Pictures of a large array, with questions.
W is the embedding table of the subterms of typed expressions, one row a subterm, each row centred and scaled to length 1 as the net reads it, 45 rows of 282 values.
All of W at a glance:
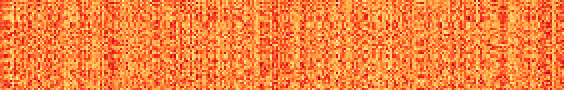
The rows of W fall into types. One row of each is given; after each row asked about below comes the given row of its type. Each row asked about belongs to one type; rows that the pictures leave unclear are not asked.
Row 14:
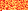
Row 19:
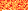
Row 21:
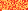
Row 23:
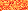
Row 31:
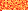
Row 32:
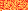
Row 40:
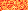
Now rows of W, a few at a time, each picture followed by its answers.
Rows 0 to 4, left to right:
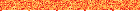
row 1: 32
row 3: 21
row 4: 21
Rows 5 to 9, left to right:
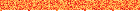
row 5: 32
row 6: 31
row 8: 21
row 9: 21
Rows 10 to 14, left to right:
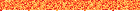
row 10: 31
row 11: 19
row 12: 19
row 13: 19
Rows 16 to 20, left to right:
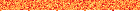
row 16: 40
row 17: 31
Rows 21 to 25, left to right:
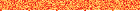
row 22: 32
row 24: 14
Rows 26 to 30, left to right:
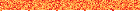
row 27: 14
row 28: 14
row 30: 21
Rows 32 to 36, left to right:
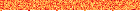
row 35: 19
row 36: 40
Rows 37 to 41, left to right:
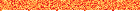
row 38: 23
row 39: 14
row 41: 31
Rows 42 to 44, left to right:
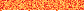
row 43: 32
